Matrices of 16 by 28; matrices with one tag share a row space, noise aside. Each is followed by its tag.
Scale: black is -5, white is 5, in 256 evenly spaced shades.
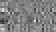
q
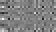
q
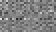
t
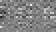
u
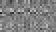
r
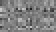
u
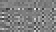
q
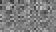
r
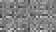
r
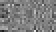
q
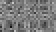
r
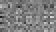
u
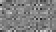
r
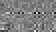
q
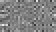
q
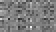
u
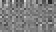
t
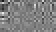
q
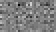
u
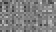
t
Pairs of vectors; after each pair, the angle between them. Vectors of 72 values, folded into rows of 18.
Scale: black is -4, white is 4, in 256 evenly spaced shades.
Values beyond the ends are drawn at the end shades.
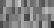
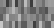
partly opposed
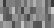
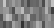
nearly opposite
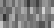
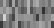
nearly opposite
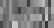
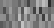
partly aligned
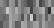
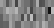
nearly parallel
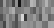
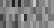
nearly parallel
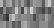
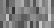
orthogonal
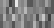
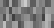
partly opposed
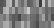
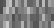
nearly parallel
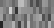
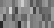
nearly parallel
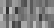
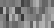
partly aligned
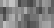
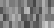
partly aligned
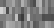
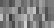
orthogonal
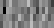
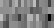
orthogonal
